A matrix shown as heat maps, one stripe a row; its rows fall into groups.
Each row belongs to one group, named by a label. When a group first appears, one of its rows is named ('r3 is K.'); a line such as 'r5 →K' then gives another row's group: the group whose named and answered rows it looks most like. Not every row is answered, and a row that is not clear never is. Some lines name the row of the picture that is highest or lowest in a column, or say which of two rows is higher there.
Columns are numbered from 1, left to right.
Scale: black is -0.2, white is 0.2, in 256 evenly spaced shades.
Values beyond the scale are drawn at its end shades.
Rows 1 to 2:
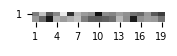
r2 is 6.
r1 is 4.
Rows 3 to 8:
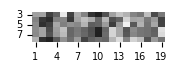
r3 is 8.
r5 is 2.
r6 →8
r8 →8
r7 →8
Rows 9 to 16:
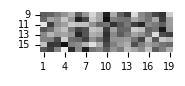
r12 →4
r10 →4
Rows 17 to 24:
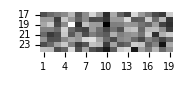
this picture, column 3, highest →23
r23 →4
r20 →2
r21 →2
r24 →8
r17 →4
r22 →6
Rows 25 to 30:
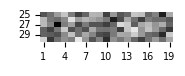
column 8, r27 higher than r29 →No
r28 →2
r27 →8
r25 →4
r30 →6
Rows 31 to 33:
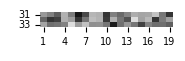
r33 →6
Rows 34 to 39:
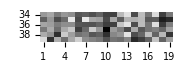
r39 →6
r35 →4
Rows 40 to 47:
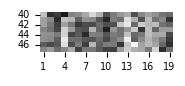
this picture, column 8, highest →40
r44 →2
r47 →8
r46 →2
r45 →2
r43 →2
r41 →2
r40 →6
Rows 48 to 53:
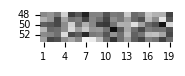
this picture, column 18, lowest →50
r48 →2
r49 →2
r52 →2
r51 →6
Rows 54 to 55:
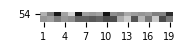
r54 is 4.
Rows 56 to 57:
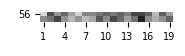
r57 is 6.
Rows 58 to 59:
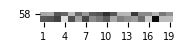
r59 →2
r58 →8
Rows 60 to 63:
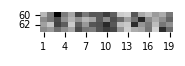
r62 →8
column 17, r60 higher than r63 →No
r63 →8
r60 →8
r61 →6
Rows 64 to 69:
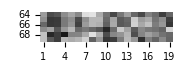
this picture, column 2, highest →67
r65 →4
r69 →6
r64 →6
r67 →8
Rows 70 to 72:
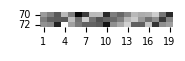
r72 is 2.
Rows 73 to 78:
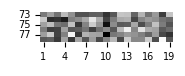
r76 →8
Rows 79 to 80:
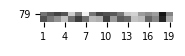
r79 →8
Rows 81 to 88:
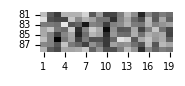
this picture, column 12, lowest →84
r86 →8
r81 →6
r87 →2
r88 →6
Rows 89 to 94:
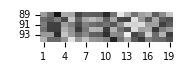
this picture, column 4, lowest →90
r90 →4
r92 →4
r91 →8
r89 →8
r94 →6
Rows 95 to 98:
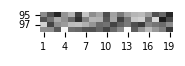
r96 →4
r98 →2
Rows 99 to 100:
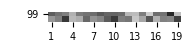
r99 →8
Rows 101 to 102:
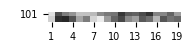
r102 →6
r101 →6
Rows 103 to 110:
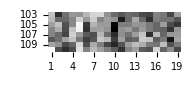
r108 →4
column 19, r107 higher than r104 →Yes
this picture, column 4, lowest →110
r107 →2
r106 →4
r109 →8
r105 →4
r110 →6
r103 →6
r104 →6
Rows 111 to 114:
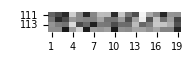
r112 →2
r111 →4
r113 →2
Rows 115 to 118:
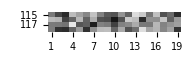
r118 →4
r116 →8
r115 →2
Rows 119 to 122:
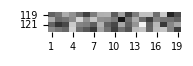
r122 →2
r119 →4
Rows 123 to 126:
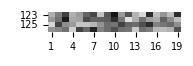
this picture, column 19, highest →124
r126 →2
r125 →6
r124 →8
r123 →2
